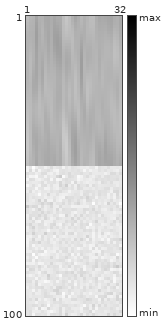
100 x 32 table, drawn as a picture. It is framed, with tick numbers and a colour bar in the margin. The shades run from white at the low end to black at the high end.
The table splits into 2 rows of 1 panel. Panel 1,1: low, streaked downward, faint in contrast. Panel 2,1: very low, fine-grained, faint in contrast.
